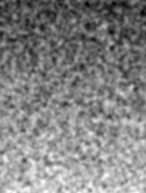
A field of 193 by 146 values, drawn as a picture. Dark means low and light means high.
Average level on the scale: 50%. Grain: blotchy. Slope: up to the bottom. Stripes: none. Lone odd cells: none.
